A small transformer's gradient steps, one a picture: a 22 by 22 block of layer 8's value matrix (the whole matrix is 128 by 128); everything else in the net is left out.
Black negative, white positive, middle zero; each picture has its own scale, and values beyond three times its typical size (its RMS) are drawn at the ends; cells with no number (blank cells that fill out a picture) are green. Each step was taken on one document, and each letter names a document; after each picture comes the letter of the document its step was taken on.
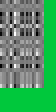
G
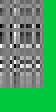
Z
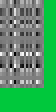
G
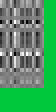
G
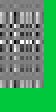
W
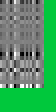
W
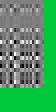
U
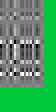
W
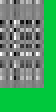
G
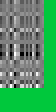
W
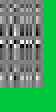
W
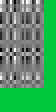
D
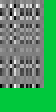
Z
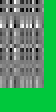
U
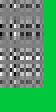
Z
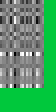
G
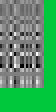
G
